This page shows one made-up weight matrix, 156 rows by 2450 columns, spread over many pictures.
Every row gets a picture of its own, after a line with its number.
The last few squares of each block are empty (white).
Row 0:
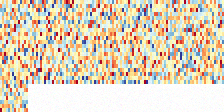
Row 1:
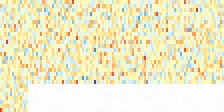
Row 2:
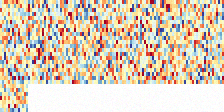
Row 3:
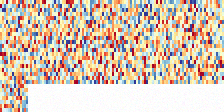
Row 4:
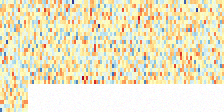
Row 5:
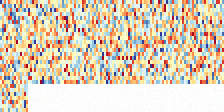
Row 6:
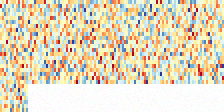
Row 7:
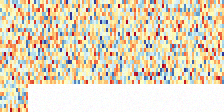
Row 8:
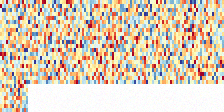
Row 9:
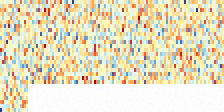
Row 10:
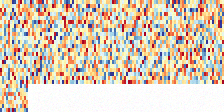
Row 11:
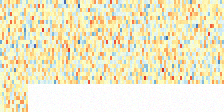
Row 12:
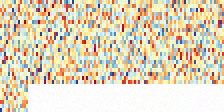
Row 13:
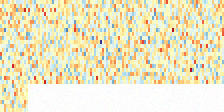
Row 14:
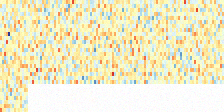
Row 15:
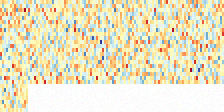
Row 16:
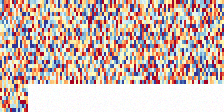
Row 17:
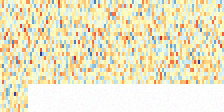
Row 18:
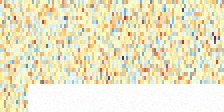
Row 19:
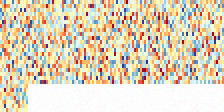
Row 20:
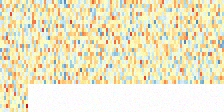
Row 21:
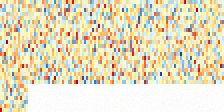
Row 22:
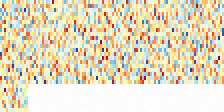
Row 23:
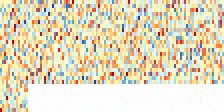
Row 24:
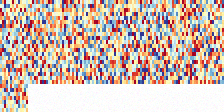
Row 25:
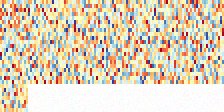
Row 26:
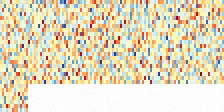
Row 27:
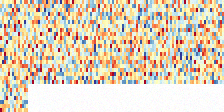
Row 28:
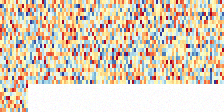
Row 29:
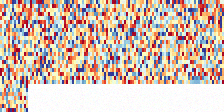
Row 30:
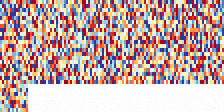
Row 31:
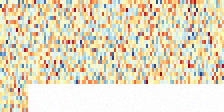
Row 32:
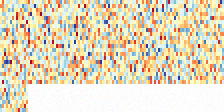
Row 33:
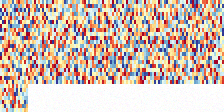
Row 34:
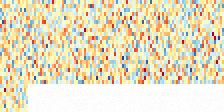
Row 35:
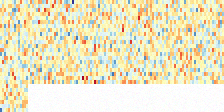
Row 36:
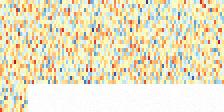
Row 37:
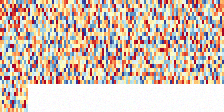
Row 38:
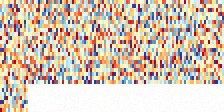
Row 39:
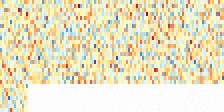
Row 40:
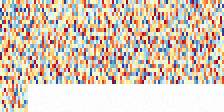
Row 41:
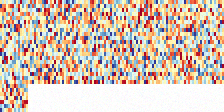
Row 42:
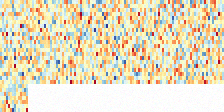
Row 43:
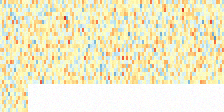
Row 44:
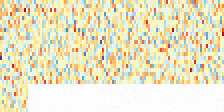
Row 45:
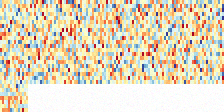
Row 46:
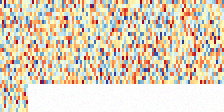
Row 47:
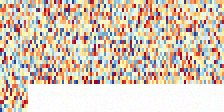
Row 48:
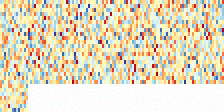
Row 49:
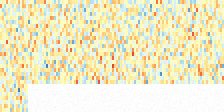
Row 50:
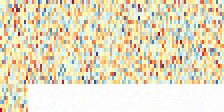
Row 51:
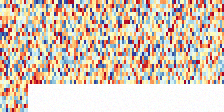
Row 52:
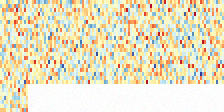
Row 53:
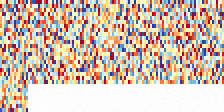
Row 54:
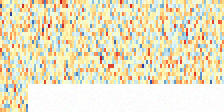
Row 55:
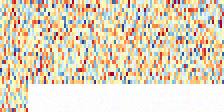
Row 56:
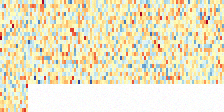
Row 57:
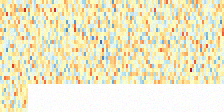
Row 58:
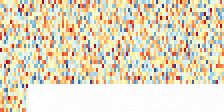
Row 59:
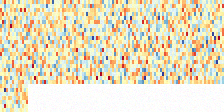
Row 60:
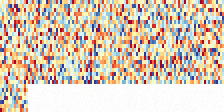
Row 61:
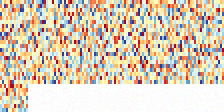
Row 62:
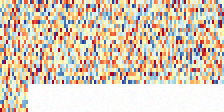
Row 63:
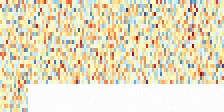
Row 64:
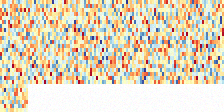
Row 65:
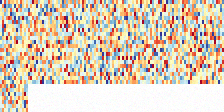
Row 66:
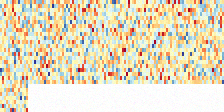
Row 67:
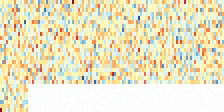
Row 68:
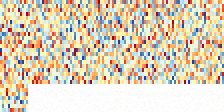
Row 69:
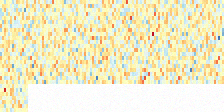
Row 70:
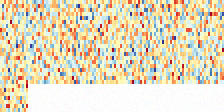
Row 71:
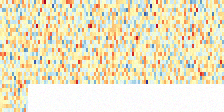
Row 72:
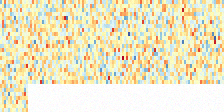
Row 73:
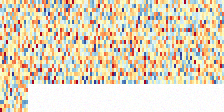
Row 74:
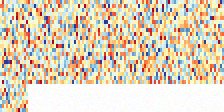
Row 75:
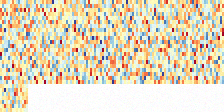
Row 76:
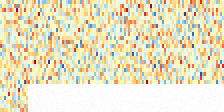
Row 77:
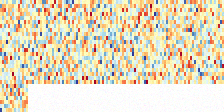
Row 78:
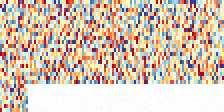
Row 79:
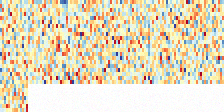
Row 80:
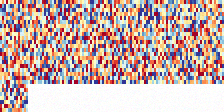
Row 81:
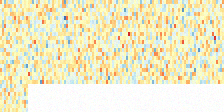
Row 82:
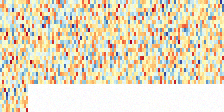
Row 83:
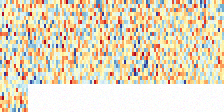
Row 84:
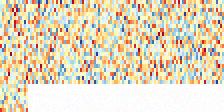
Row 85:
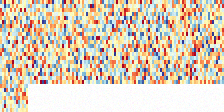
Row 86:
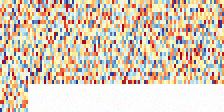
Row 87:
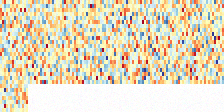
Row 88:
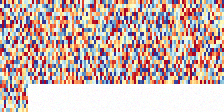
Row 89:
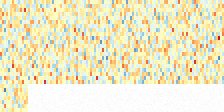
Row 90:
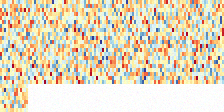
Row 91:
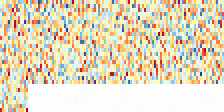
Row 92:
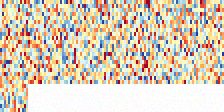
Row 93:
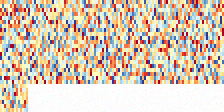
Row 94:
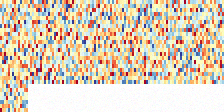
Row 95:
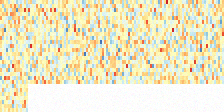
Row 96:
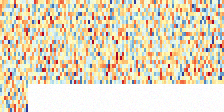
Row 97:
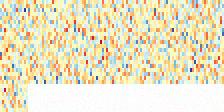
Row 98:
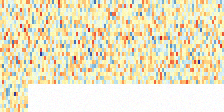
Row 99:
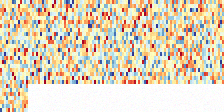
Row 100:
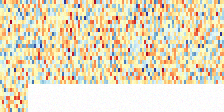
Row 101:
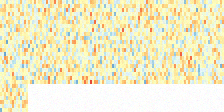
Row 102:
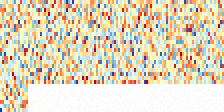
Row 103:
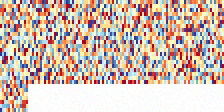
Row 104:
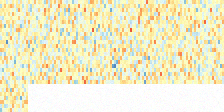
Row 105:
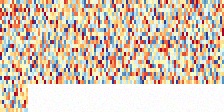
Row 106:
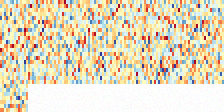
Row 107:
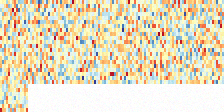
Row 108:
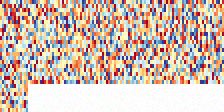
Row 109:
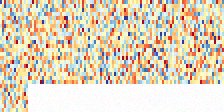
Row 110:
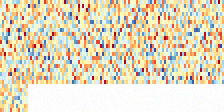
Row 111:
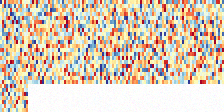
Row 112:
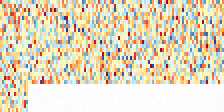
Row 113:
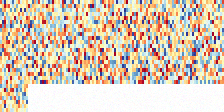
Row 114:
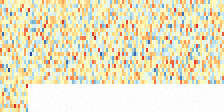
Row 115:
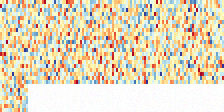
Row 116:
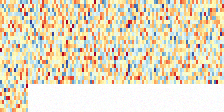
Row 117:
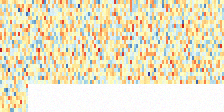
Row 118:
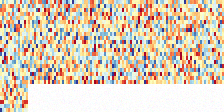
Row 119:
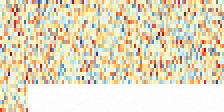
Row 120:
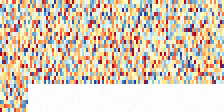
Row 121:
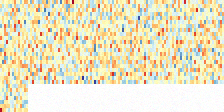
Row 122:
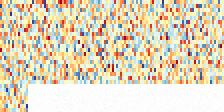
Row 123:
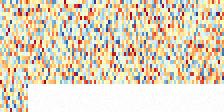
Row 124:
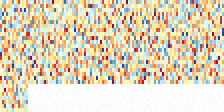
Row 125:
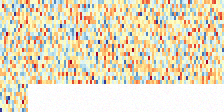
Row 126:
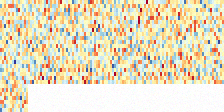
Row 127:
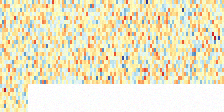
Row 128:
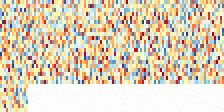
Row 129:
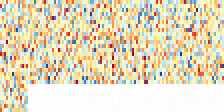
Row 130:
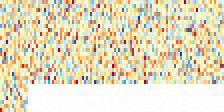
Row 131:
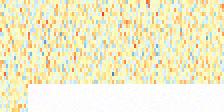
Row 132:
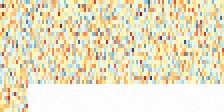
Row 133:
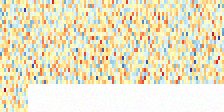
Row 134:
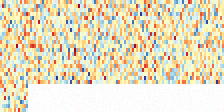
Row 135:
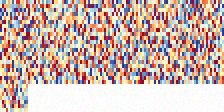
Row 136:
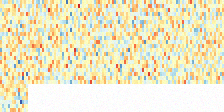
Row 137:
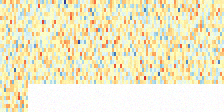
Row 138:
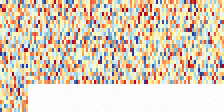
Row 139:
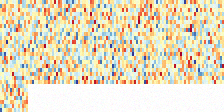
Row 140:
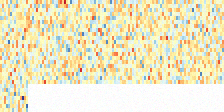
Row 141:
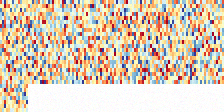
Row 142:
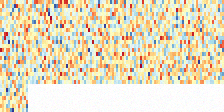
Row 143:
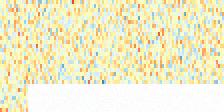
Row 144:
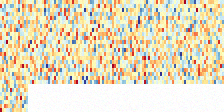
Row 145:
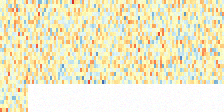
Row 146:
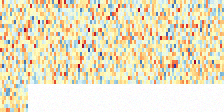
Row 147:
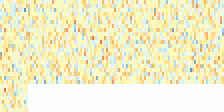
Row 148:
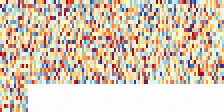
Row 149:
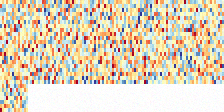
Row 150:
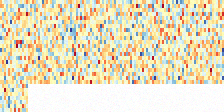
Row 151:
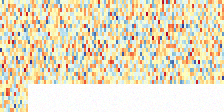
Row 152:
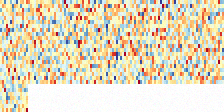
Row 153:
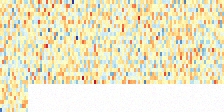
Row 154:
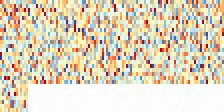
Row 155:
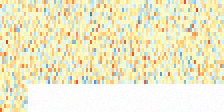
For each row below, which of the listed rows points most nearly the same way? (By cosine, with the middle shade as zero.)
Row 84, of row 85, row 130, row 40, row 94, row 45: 94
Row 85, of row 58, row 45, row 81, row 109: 109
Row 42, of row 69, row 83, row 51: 83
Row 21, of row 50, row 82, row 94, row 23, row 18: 94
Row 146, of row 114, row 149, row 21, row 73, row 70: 114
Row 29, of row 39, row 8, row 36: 36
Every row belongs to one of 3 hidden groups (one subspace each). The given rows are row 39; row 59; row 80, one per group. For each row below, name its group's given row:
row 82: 39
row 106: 39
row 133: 59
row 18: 59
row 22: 59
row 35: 80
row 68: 39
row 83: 39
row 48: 39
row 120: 80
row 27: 80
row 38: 80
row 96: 39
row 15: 59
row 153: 80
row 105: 59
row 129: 80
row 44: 59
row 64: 59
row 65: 59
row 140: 39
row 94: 80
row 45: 39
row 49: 80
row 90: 59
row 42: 39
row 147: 59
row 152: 39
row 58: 39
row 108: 59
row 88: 59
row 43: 59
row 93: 59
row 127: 59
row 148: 80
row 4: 80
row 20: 39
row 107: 80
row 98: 39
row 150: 39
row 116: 39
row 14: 80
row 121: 80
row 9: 80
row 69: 59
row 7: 39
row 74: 39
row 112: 59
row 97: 59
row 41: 80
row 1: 80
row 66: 80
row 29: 80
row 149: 80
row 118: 80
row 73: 80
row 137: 39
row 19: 59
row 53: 80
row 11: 39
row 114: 39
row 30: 59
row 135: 59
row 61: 39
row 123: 39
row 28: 39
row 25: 59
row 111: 59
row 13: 59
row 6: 80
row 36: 80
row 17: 39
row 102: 80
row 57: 59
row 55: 80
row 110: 39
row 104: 80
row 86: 80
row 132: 39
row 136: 39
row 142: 39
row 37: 59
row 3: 80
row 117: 39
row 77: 80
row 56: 39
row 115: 80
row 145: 80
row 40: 59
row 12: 80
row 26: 39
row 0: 80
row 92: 39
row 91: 80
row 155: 80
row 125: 39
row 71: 80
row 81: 59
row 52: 80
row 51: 39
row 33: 59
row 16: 39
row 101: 80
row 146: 39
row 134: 39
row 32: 39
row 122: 39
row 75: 59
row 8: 80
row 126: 80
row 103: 80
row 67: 80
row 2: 39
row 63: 80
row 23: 80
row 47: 80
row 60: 80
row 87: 59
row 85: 59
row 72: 59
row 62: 80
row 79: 39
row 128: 59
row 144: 80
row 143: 80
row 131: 39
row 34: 59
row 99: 80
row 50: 80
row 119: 80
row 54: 39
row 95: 59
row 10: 80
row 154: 59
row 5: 59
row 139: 80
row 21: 80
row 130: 80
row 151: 39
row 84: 80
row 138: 80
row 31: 80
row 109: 59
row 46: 59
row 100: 39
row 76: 80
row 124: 59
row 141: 59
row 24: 59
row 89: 59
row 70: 39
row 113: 59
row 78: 80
